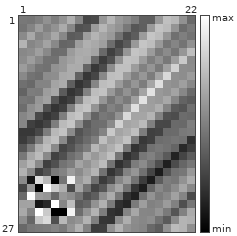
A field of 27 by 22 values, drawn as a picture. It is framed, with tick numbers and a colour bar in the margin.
The histogram is bell-shaped. An odd patch, rougher than its surroundings, sits in the bottom left. The grain runs diagonally up to the right. The bottom left is the roughest part.
